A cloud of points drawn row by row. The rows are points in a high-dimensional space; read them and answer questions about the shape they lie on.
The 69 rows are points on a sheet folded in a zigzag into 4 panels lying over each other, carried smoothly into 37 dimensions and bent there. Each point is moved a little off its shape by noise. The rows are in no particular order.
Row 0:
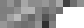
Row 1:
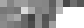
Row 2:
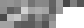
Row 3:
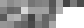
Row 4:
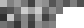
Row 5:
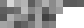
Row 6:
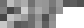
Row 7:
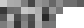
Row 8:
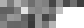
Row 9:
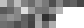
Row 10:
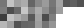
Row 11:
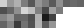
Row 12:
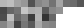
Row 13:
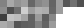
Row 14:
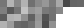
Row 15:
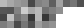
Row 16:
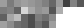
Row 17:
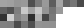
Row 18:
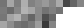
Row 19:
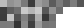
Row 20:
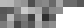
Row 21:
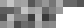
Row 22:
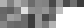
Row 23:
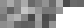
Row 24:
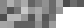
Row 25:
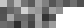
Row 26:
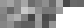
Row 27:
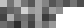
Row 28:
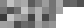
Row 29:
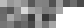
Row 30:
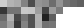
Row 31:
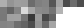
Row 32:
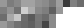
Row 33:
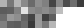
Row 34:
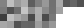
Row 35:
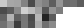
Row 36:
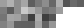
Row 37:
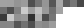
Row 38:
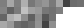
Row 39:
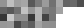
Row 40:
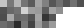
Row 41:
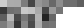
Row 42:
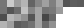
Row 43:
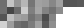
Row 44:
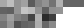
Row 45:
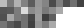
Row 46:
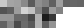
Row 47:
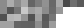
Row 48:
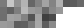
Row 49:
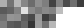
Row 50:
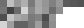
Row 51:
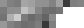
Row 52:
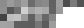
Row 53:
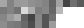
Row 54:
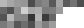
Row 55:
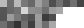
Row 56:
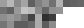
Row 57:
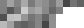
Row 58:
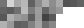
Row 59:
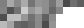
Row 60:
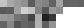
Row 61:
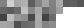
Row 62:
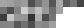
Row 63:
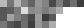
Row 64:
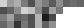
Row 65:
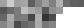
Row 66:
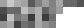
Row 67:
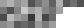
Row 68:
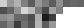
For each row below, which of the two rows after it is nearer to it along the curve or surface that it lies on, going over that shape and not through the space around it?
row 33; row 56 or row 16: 16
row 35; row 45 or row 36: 36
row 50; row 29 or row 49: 29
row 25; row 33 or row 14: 33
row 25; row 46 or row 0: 46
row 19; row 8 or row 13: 8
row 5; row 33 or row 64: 64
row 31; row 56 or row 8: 8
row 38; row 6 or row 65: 6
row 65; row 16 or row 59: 59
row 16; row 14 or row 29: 29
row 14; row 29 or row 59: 59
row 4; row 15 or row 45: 45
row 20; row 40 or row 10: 10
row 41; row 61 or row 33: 61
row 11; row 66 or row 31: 66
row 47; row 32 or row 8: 32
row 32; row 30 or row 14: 14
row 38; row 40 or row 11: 11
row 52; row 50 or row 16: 16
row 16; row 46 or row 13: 13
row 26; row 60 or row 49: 60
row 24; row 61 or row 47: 47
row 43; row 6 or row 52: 6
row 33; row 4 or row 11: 4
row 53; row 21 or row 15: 15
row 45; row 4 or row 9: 4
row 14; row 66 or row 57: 57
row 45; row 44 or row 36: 36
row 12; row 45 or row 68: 68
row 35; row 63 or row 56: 56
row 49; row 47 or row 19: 19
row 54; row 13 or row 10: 10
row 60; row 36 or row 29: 36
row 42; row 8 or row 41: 41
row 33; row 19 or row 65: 19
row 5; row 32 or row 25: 32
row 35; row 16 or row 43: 43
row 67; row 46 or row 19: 19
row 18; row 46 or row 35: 46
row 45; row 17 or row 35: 17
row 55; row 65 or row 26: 26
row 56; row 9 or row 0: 0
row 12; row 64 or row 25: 64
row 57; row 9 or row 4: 9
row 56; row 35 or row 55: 35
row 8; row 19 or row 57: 19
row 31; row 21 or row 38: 38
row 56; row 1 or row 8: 1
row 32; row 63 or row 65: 63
